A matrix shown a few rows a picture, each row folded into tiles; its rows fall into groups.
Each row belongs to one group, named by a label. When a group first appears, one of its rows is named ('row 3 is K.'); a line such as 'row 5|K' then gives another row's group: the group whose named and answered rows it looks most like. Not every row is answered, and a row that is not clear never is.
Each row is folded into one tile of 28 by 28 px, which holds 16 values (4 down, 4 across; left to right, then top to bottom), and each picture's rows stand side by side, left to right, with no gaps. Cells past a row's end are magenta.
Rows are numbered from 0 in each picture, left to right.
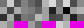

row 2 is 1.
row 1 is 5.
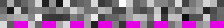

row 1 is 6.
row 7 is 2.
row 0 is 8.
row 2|1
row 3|6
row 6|6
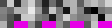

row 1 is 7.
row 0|1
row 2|8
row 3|2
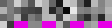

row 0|5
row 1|8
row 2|8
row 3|1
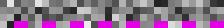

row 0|6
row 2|2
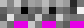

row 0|5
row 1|5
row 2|7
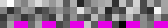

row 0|2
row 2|7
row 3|5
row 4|8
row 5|8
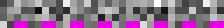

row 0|5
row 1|8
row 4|5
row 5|5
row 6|7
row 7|8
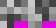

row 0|1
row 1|7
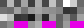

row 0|6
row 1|1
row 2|2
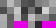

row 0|8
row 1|8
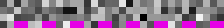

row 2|2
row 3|8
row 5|5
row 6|5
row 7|6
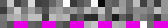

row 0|8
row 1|7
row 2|6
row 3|1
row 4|1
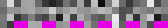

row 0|6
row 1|7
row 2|1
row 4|7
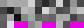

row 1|7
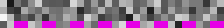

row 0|7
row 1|1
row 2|5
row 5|2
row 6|5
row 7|5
